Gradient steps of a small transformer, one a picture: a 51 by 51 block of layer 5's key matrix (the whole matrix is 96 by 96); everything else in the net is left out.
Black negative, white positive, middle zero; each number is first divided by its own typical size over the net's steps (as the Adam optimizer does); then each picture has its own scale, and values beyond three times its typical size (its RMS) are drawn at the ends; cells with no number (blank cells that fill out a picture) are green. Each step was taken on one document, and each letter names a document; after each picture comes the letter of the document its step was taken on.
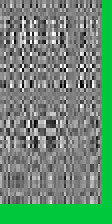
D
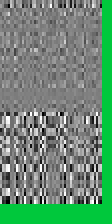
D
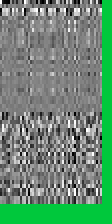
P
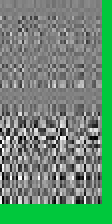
D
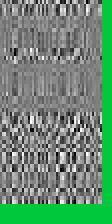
P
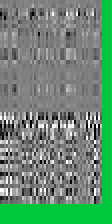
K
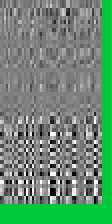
K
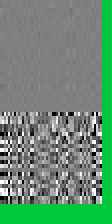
K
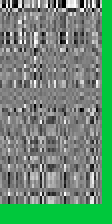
D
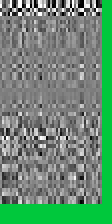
D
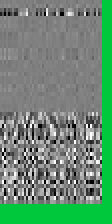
K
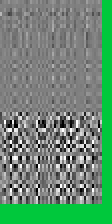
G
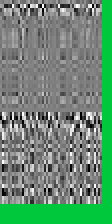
P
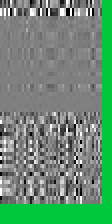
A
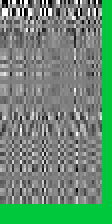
P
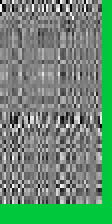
P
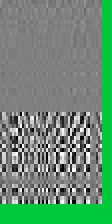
P
